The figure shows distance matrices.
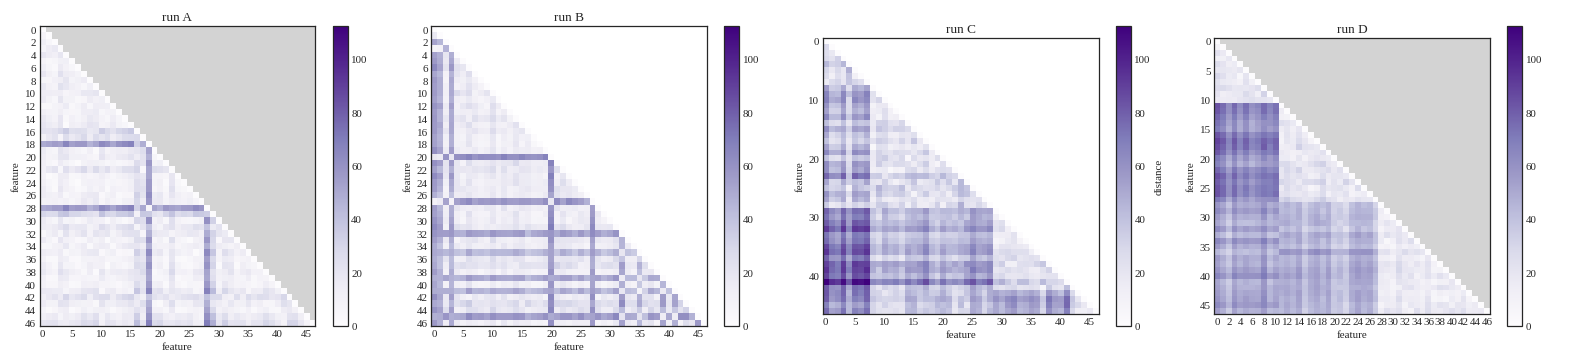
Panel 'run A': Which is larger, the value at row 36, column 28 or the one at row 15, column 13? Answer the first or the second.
the first
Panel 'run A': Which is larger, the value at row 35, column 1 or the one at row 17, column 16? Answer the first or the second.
the second
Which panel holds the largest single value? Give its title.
run C
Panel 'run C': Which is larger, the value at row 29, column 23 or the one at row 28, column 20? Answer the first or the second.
the first
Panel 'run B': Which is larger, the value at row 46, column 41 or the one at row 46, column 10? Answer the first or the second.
the first
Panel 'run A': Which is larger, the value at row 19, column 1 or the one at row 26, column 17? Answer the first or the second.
the second
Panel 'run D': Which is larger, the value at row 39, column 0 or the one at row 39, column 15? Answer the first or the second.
the first
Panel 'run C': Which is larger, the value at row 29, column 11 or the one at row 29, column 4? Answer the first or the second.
the second
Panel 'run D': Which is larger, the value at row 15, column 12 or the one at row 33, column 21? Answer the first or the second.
the second
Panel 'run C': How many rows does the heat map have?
47
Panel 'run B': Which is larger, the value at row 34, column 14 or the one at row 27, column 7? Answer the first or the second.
the second
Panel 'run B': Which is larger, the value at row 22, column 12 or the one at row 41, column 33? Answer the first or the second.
the second
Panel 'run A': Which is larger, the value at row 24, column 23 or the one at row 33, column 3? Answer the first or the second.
the second
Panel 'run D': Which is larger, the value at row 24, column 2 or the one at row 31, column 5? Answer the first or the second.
the first
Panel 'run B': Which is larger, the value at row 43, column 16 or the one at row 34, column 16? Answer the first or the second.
the first
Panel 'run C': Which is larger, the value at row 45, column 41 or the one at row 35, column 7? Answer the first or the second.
the second
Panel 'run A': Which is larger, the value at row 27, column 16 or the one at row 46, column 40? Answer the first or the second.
the first
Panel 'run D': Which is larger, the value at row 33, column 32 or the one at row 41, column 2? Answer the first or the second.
the second
